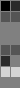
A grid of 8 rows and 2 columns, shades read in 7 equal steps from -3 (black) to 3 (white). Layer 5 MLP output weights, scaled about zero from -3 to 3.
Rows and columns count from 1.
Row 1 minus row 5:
-2 -1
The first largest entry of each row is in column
2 1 1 1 1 2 1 1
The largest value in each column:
2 2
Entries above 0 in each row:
0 0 0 0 0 0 2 0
